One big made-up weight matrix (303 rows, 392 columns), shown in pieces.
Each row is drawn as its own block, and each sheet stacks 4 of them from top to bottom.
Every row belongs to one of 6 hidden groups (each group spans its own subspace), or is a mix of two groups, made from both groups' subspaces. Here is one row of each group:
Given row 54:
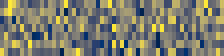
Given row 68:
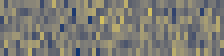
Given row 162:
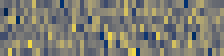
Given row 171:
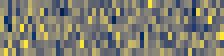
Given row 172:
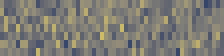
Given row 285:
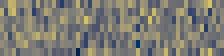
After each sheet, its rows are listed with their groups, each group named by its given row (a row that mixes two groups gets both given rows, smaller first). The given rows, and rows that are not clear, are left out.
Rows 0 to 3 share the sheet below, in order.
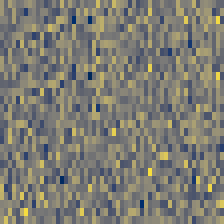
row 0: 68
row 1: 68
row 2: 171
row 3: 171
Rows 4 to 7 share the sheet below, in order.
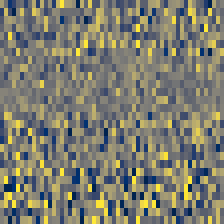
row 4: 285
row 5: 171
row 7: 162
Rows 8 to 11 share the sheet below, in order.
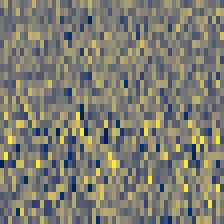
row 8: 162 and 172
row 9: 172
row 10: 171
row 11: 68
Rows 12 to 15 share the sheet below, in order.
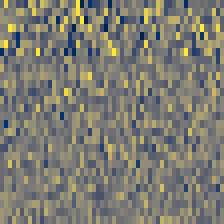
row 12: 171
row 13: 172
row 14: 162
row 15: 68
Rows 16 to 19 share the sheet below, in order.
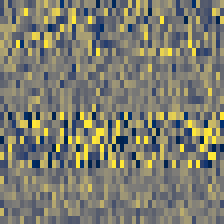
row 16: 68
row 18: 285
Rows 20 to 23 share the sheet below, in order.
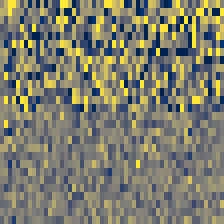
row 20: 54 and 68
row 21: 172
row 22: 162
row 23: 162 and 171
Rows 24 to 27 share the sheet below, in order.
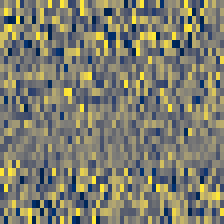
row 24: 54 and 162
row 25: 172
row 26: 162
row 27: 54 and 68
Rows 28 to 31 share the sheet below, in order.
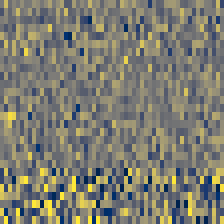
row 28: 172
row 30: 54
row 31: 68
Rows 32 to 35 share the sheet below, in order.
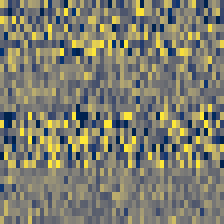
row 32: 54
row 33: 285
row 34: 54
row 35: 54 and 68
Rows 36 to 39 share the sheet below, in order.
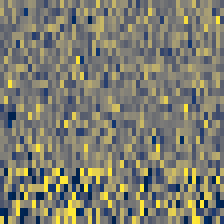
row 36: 68
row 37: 171
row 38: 54
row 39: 171
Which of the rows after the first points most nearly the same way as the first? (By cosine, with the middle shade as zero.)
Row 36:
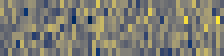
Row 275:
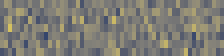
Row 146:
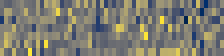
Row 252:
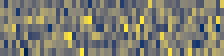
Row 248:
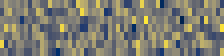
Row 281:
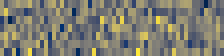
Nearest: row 281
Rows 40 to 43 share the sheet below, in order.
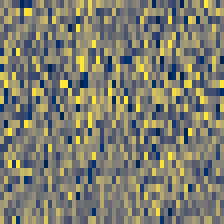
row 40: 162
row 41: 54
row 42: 162
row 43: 162
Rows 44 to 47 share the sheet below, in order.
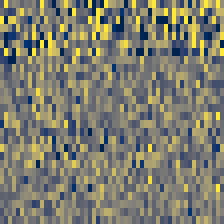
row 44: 68
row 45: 54
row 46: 172
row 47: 68
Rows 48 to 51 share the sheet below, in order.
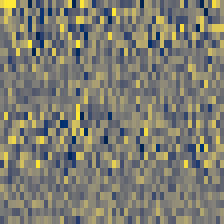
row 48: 54
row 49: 285
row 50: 171
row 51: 54
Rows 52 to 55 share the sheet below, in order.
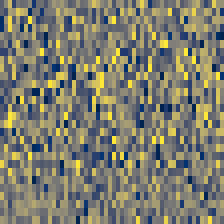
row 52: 171
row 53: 68
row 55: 285
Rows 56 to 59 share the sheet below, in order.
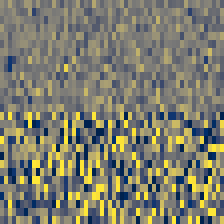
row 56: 285
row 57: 54
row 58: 285
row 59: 285
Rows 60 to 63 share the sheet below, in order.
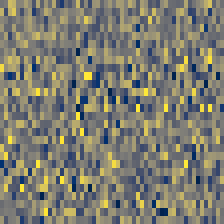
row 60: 285
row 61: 162 and 285
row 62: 171
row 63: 171
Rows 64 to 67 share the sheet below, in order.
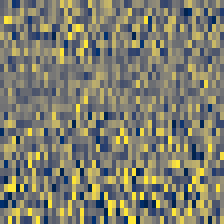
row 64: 162 and 285
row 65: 285
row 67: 162
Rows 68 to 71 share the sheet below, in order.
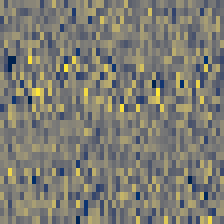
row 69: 54
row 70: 285
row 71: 285
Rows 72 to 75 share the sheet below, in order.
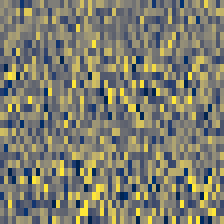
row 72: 162
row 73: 162
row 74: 54
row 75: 285
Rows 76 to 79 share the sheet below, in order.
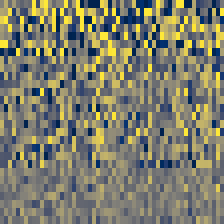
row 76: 171
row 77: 68
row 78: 68
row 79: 68
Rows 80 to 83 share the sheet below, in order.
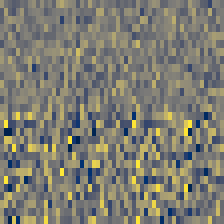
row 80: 285
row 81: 285
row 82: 162
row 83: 162
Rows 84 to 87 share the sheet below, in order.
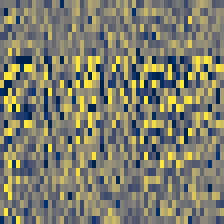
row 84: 162
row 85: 162
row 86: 162
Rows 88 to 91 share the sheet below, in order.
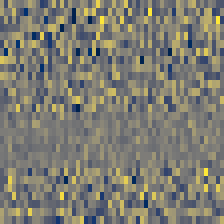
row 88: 68
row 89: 54
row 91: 54 and 162
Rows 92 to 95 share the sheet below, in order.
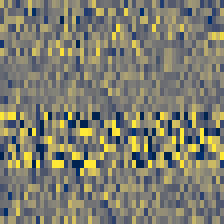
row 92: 285
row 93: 171
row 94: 54
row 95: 171
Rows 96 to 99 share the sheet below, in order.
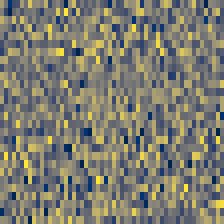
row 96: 54
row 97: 54
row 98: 172
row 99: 68 and 285
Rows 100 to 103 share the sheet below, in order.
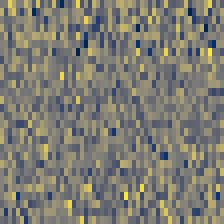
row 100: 285
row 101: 285
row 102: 171
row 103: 172
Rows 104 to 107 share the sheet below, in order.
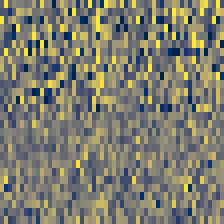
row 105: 68
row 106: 285
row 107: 68 and 162
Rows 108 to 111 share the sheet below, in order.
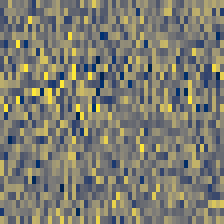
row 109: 68
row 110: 171
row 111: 285
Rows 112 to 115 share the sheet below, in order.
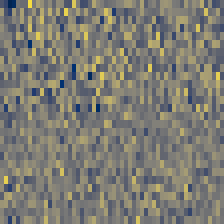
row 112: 54
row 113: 68
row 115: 162
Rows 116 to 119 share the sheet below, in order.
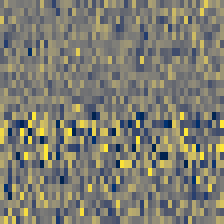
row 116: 68
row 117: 54
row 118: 171
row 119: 171
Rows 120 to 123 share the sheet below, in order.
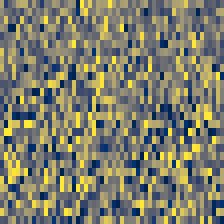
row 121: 68
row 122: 162
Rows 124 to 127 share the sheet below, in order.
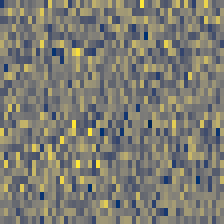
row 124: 54
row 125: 162
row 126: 68
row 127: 171
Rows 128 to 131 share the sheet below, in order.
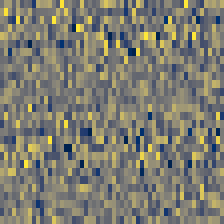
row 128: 162
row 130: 172
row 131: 54
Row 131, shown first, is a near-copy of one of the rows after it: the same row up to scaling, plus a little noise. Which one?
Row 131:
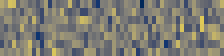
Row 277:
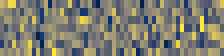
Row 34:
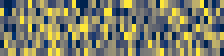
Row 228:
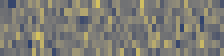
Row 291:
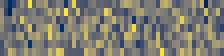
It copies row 277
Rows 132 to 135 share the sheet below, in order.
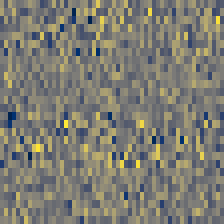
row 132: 68
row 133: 171
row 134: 54
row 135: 172
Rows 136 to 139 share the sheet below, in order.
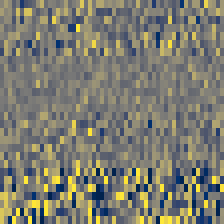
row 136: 162
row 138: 68
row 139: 68
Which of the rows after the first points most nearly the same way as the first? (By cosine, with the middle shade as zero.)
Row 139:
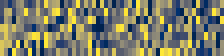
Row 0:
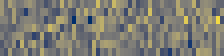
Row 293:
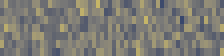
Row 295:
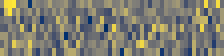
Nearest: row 293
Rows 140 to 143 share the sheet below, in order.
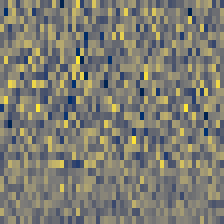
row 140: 162 and 285
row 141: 171
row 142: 54
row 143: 285
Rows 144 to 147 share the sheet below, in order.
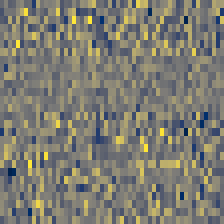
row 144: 68 and 171
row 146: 68
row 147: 54
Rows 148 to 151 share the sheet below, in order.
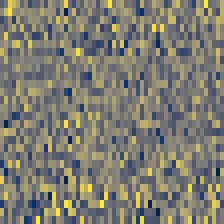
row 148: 54
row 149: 172
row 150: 54 and 162
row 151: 172
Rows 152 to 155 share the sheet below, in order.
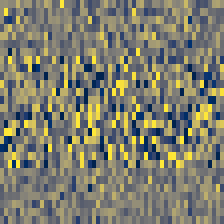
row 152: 162
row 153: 285
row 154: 162
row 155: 68
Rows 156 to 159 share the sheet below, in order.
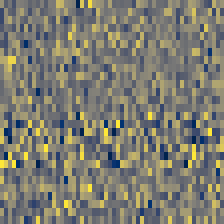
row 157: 54
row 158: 171
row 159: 172
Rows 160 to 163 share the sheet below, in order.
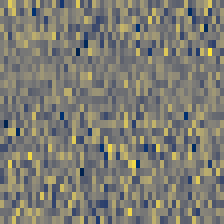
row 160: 285
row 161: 172
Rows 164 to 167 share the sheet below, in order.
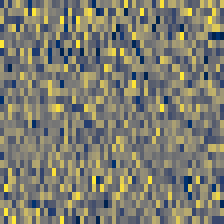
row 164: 285
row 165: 54
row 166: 285
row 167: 68 and 162
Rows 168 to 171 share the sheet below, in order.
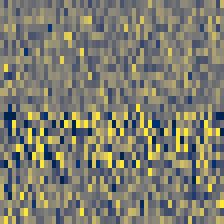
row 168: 172
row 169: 162
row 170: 54 and 68
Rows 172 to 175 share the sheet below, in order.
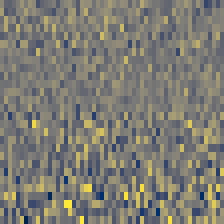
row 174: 285
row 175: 172
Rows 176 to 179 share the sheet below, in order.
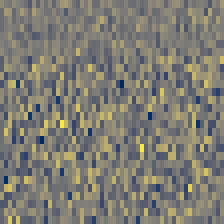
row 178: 171
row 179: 162
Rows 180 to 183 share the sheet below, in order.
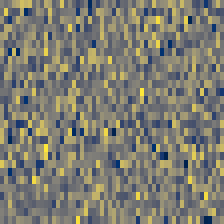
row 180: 162
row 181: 171
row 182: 171
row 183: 285
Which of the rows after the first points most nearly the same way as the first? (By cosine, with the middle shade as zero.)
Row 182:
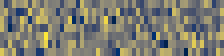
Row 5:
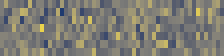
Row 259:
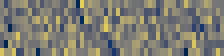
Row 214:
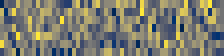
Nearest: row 259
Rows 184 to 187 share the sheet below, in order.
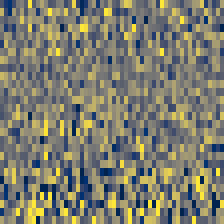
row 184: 54
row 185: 54
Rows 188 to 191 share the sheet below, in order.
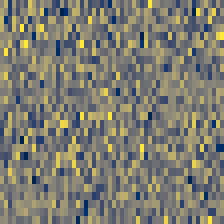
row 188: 171
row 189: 171
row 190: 171
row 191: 285
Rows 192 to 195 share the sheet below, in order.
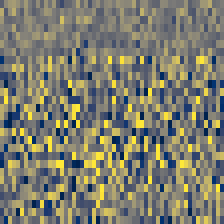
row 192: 285
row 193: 54 and 172
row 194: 54
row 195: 68
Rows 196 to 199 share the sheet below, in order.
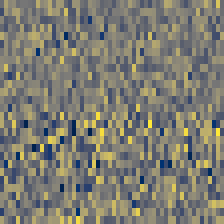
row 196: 172
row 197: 162
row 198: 68
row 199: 285
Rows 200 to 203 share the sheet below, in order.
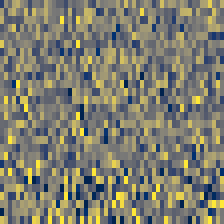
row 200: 285
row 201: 172
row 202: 171
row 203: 285
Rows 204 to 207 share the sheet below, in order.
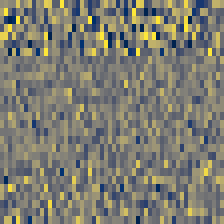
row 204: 162
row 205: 172
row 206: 285
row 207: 68 and 162
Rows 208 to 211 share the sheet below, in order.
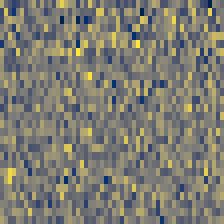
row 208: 285
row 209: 54 and 172
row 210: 172
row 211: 54
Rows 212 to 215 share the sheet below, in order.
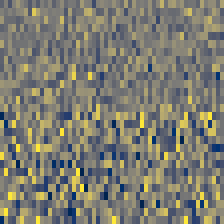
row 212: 285
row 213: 68
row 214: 54 and 285
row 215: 171
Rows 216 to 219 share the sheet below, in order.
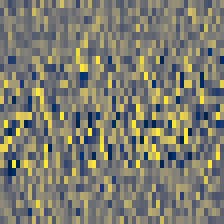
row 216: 285
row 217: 54
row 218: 162
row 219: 54
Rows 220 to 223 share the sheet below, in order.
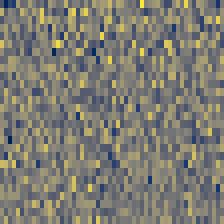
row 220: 54 and 172
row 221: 54
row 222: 171
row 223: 68
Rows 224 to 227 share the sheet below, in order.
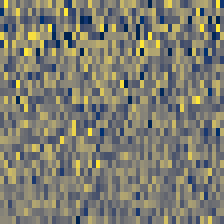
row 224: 172
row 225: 172
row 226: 68
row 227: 285
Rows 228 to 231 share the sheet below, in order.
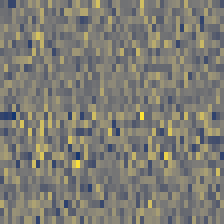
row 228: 54
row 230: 54
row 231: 172
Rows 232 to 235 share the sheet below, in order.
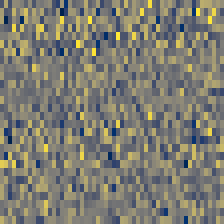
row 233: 285
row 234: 171
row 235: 171
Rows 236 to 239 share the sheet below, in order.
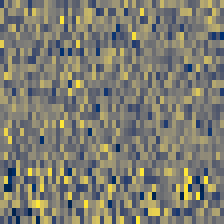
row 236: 285
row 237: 162
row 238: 171
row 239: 54 and 162
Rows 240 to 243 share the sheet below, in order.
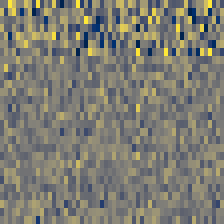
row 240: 285
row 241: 162
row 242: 285
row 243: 172
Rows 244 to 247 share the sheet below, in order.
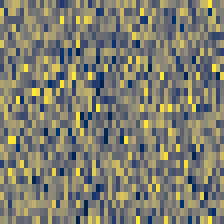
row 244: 285
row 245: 68
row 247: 285
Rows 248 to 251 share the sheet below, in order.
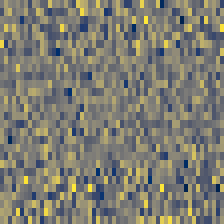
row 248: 54
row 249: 172
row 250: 171
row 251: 68
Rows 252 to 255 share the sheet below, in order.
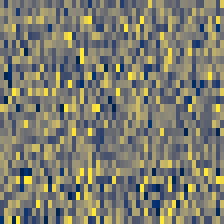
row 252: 172
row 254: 68
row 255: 162
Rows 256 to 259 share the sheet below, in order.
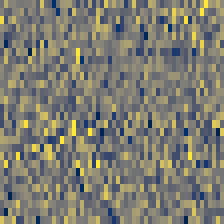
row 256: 68
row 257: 171
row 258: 68
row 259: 171
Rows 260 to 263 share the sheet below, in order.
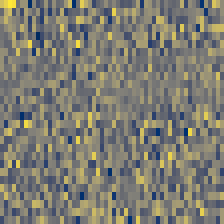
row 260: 54
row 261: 68
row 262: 162
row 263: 54
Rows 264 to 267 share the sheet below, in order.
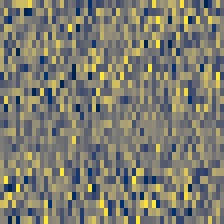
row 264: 162
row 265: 68
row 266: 162
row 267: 162
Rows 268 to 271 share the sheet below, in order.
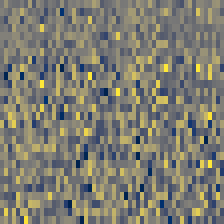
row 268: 171
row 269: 171
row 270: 285
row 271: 172
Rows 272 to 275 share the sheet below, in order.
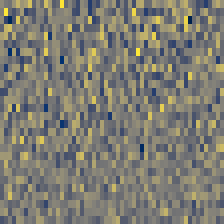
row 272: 162
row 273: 162
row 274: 171
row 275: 171
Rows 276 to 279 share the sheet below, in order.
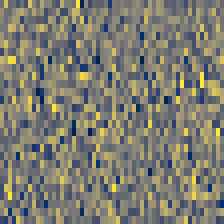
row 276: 171
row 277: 54
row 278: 68
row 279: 171
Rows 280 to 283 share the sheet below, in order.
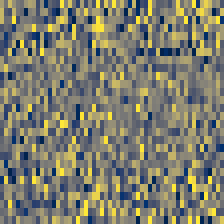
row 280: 68
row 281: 68 and 162
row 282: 171
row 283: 285
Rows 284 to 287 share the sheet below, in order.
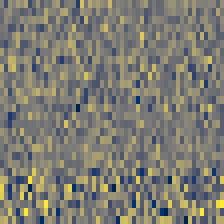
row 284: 171
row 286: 54
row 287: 171
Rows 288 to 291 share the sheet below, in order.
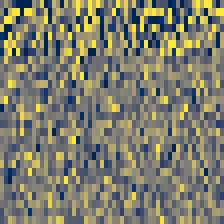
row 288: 162
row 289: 171
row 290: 162
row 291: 54
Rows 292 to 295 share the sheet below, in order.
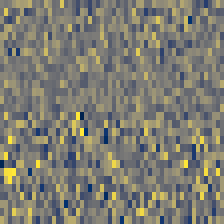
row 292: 162
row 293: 54
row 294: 171
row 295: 54 and 172
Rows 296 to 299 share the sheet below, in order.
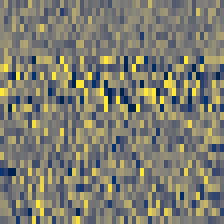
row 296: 171
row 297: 162
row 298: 285
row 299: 54
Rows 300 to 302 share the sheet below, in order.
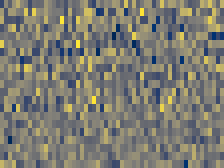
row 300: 285
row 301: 162
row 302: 171
